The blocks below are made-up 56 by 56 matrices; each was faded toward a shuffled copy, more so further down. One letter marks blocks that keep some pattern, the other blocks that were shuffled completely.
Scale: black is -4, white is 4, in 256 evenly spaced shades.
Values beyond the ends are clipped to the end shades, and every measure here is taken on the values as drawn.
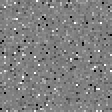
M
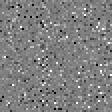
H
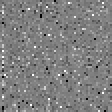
H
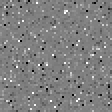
M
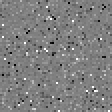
M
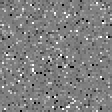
M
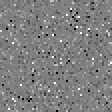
M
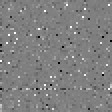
H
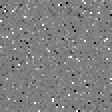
M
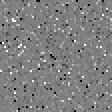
M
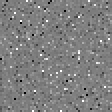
M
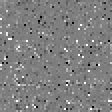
H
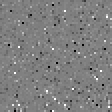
M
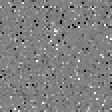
H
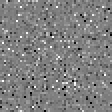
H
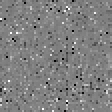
H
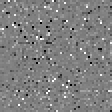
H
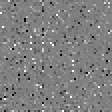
H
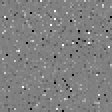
M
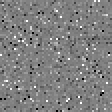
H
